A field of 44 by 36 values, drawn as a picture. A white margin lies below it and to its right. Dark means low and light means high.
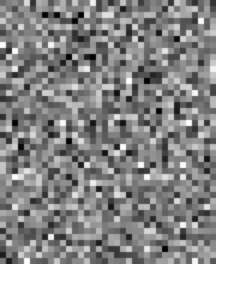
Slope: none. Odd rows or columns: none. Histogram: bell-shaped. Grain: fine. Average level on the scale: 50%. Seam: none.
